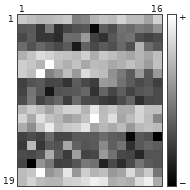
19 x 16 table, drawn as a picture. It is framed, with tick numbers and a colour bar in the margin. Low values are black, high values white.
Stripes: horizontal, repeating 3 times. Average level on the scale: 50%. Slope: none. Ninth with the lowest average: bottom right.
